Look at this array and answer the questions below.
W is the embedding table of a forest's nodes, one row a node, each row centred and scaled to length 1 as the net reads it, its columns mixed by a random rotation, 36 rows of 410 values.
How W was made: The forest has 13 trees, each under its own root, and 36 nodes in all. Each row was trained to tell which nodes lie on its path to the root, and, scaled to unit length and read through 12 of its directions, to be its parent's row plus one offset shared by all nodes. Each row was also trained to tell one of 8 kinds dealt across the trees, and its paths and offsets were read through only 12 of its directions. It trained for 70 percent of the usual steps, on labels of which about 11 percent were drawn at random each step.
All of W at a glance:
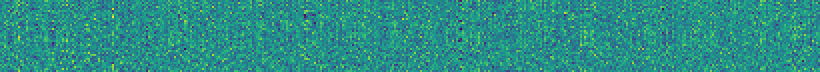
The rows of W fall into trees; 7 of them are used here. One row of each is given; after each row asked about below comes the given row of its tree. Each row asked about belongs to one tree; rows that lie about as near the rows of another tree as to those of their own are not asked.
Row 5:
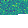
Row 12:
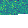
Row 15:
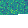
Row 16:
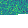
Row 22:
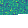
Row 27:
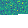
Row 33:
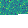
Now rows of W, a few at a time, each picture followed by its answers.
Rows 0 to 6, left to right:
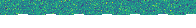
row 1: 27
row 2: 15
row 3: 27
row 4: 33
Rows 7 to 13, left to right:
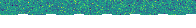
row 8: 33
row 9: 27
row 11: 33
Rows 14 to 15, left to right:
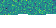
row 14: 12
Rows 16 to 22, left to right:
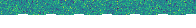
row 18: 16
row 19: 15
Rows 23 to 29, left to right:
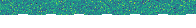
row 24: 5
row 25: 22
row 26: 12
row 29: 12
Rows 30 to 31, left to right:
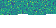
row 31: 5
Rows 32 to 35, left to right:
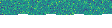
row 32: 27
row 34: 22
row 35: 16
